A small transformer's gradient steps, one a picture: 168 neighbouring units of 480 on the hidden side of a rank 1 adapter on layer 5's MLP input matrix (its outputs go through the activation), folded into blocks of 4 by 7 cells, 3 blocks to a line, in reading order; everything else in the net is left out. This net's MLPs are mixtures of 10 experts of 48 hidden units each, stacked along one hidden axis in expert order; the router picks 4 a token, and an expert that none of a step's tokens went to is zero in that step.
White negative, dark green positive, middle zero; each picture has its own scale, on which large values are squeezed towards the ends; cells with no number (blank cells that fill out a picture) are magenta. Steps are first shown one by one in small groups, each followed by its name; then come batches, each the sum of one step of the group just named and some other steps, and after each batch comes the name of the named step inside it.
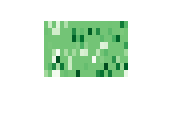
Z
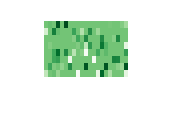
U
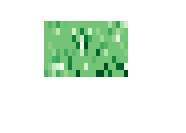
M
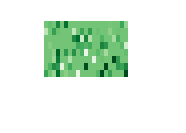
U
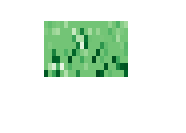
M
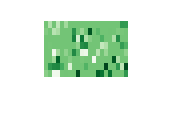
Z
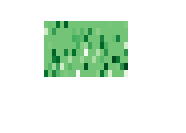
U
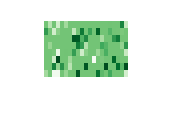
Z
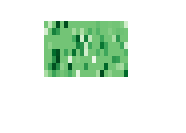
U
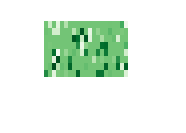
Z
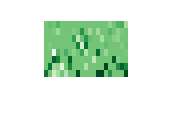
M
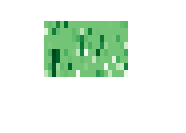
U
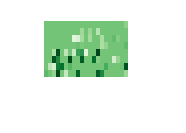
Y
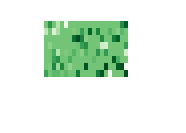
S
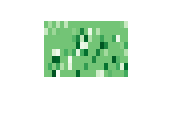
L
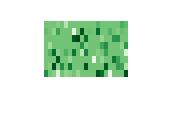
S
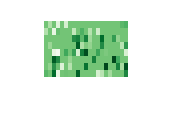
L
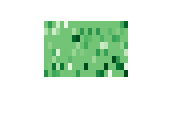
S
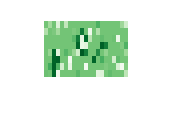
L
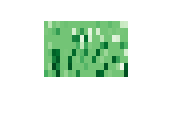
Y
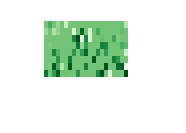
S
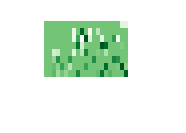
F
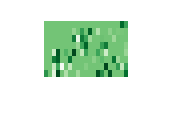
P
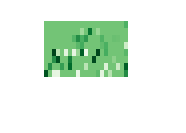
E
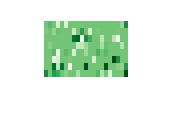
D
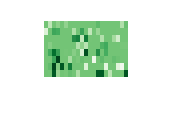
D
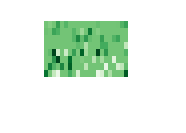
E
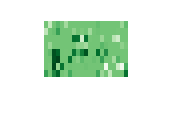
D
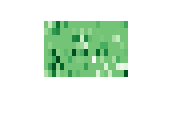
D
